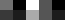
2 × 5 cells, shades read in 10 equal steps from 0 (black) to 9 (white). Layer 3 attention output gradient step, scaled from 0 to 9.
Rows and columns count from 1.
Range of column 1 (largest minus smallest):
2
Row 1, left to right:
4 0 9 3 0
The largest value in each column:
4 1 9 3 1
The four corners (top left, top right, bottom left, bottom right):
4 0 2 1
